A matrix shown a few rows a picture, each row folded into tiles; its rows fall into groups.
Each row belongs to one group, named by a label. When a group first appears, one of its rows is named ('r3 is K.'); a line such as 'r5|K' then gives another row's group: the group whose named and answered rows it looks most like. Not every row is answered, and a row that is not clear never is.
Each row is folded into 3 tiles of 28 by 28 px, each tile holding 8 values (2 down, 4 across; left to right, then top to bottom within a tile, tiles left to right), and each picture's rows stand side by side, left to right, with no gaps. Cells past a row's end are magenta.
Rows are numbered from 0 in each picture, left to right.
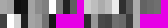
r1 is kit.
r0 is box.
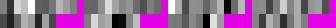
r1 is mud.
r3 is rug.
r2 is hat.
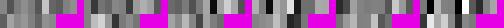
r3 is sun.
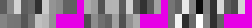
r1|hat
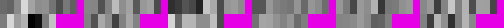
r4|sun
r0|mud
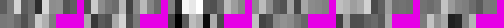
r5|mud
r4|kit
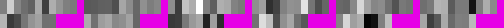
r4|mud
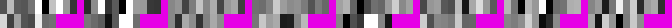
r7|rug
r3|mud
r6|sun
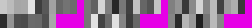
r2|rug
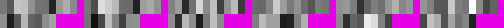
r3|mud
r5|box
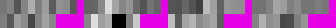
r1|mud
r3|mud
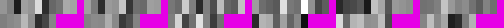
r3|box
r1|sun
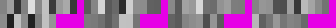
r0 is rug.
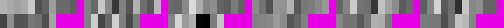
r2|mud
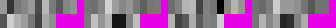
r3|mud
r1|mud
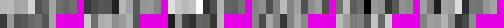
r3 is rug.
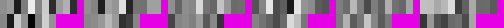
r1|sun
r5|kit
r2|box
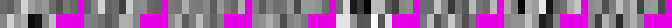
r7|rug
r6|sun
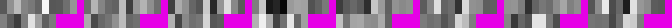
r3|box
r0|hat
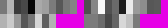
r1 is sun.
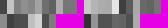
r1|kit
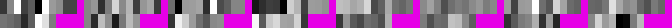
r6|box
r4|kit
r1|rug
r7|mud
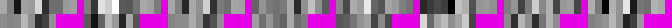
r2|sun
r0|sun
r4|box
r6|rug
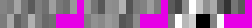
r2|mud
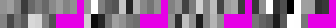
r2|rug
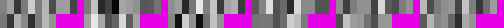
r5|hat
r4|hat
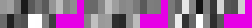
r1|mud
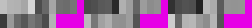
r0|kit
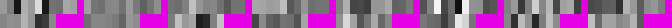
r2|mud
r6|rug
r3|kit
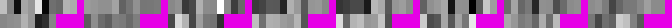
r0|sun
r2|box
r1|kit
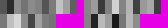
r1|rug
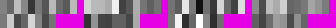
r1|kit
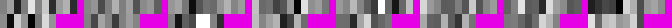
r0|rug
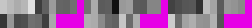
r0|kit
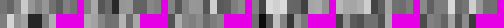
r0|mud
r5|box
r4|kit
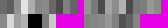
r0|mud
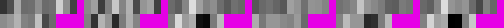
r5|mud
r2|mud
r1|rug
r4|mud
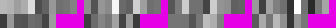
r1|box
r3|hat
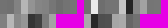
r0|mud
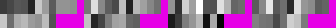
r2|box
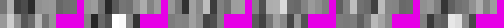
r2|sun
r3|box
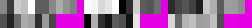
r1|kit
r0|box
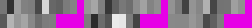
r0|hat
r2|sun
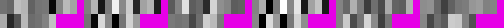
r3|rug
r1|rug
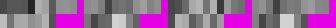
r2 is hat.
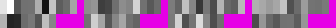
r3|kit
